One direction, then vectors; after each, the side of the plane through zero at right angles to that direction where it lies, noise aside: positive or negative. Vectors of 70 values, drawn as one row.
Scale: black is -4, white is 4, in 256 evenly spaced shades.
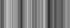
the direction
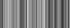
positive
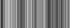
positive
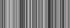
positive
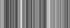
negative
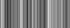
negative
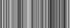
positive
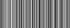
positive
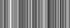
positive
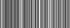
negative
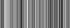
positive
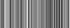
positive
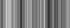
positive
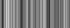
positive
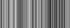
positive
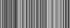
negative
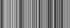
positive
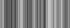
negative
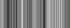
negative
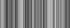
negative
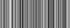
positive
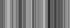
positive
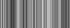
negative
